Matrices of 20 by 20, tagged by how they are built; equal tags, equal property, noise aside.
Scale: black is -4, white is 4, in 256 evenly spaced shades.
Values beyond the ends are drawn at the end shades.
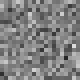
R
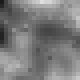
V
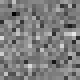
R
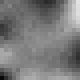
V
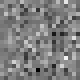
R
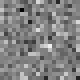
R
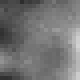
V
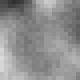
V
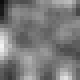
V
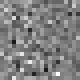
R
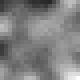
V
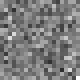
R
